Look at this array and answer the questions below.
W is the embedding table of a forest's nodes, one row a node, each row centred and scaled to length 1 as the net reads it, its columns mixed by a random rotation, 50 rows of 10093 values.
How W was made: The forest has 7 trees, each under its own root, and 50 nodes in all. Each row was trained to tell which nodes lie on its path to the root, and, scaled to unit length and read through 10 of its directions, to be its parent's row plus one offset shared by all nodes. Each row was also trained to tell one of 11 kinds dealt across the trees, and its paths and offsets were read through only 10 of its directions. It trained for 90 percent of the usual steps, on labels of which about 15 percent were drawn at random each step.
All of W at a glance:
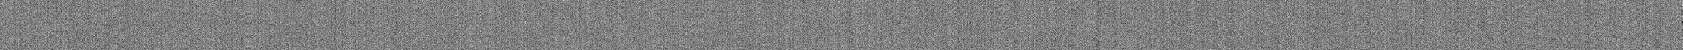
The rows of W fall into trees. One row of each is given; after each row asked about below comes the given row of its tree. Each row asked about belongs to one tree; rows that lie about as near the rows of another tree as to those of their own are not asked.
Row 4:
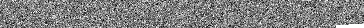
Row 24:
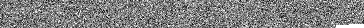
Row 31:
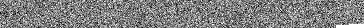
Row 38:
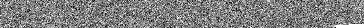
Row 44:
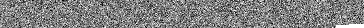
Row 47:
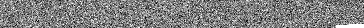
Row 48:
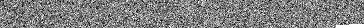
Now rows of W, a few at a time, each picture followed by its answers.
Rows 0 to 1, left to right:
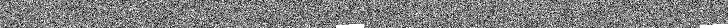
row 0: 38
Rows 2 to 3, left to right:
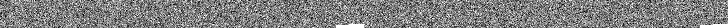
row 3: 44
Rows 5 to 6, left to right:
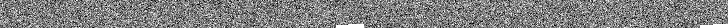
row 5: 47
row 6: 24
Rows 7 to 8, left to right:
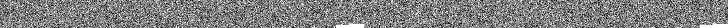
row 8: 31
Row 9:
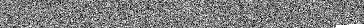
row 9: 47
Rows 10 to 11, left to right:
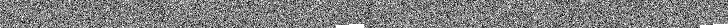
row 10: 44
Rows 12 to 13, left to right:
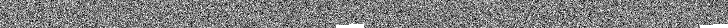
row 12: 31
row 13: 48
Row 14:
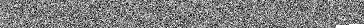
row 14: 48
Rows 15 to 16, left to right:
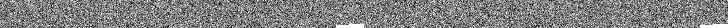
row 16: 47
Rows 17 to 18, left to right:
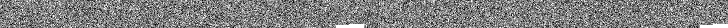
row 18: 31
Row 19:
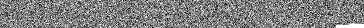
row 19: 31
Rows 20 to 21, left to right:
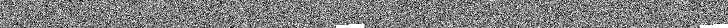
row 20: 24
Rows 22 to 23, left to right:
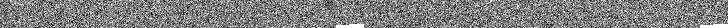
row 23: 48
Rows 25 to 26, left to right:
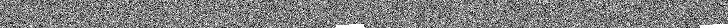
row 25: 44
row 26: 44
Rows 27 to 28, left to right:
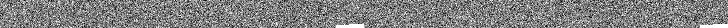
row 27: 4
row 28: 44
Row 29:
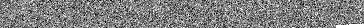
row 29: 38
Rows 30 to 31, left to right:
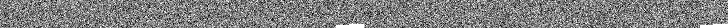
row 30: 31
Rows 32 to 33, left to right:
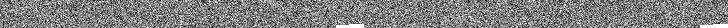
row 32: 38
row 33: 44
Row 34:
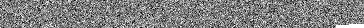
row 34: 44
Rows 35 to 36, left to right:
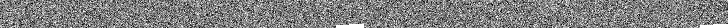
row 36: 48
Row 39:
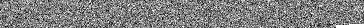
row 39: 38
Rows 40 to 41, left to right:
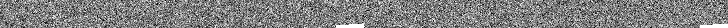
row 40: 4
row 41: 31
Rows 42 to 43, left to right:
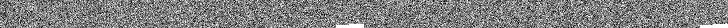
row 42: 31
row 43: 24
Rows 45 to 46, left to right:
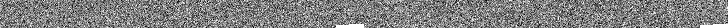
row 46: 38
